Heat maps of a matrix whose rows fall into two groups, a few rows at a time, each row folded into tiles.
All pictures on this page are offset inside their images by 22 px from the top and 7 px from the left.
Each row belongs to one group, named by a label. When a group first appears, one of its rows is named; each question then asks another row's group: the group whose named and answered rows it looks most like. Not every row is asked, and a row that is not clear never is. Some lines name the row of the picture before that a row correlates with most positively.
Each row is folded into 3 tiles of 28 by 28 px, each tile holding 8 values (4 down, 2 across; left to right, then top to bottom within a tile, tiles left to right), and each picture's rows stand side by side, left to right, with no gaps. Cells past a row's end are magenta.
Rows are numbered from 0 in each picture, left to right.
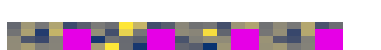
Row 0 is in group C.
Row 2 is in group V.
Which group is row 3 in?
C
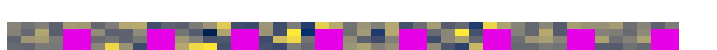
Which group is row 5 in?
V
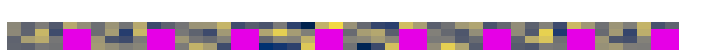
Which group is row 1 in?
C
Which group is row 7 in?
C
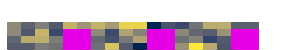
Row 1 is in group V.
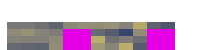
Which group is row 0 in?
V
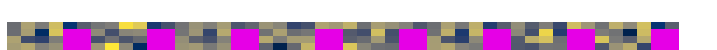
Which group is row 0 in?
C
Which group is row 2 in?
C
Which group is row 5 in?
C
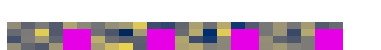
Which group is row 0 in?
V
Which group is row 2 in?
C
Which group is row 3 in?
C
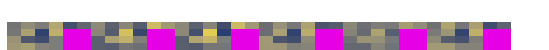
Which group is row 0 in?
C
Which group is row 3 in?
C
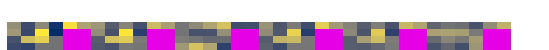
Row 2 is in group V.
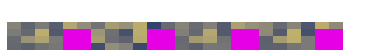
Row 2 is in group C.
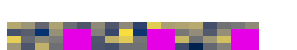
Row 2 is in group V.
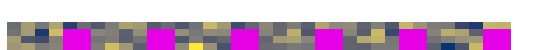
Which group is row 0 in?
C
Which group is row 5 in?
V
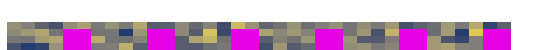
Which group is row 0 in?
V
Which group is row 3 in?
V
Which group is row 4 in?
C
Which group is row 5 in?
C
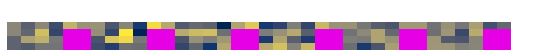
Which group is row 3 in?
V
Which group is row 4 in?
V
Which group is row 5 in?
C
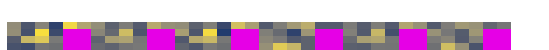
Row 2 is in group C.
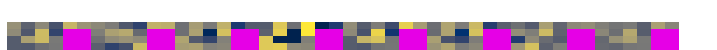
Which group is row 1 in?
V
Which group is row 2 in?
C
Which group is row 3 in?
C
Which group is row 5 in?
C
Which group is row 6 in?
V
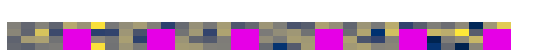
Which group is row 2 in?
C
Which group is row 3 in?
V
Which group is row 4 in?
C
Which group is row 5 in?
V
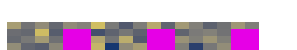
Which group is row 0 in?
V
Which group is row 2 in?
V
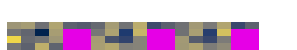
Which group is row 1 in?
C
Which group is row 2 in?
C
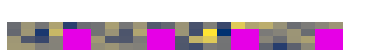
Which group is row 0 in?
C
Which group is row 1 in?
C
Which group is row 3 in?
V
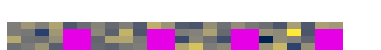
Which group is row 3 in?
V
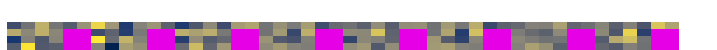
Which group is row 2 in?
V
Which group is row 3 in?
C
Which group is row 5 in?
C
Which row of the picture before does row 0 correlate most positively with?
3
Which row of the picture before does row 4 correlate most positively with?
3
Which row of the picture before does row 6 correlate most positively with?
0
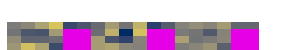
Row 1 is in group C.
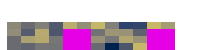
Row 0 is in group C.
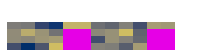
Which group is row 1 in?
V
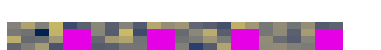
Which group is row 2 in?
V
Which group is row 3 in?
C
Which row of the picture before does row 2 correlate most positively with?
0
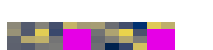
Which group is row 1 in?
V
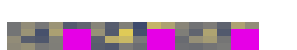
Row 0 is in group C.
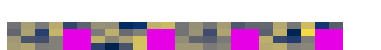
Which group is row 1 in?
V
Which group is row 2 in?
C
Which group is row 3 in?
C
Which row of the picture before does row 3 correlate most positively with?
0
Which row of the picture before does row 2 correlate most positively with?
0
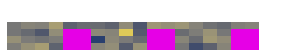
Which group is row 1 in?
V
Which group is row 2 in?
V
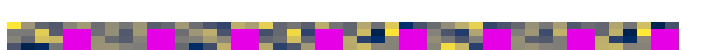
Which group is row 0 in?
V
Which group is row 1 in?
C
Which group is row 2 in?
V
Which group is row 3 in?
V
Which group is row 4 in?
C
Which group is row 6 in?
C
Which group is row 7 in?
C
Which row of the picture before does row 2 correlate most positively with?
2
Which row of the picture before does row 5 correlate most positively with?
0
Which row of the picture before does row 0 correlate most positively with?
2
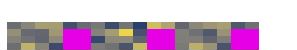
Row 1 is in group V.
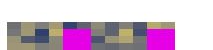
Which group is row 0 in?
C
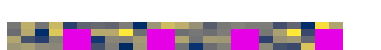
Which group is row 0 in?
C
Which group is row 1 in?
V
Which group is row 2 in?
V
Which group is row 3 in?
V
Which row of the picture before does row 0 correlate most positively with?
0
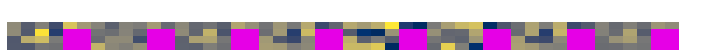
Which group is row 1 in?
V
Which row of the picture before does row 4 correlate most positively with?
0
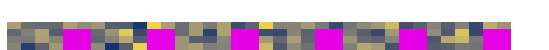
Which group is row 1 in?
V
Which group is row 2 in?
C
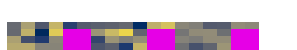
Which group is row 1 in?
V
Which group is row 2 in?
V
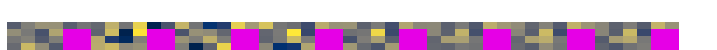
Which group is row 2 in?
V
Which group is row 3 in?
V
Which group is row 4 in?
V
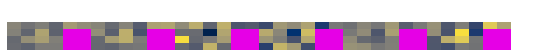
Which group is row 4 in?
C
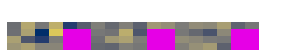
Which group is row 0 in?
C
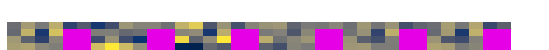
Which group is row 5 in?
C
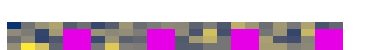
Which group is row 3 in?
C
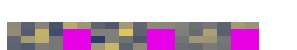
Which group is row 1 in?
V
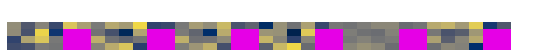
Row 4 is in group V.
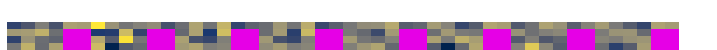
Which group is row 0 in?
V
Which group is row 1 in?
V
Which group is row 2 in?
C
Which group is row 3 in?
C
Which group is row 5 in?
V
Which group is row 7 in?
V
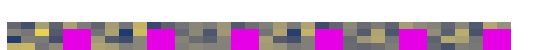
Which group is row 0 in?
V
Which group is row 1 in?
C
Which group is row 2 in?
C
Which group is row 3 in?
C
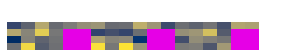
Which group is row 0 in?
V
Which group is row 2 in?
V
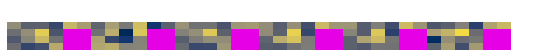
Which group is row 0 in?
V
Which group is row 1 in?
C
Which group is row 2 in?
V
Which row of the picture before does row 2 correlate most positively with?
2
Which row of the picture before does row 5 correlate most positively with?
2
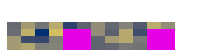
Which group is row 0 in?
C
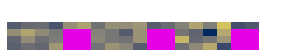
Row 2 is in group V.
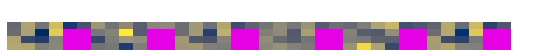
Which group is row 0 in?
C
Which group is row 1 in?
V
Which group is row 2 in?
C
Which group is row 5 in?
C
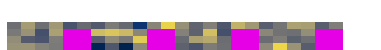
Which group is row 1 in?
V
